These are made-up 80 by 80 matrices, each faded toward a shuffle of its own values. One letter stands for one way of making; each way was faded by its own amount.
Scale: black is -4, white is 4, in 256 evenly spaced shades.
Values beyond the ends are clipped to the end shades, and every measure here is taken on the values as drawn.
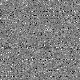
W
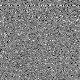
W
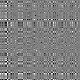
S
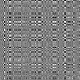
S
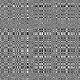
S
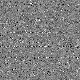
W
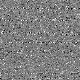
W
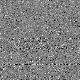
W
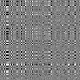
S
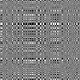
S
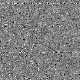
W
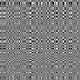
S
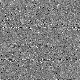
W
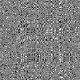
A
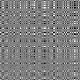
S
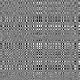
S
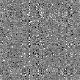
A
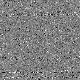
W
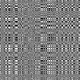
S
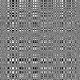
S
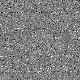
W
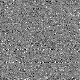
W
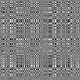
S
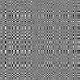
S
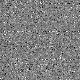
W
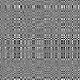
S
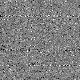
W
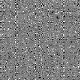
A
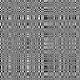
S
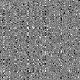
A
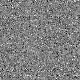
W
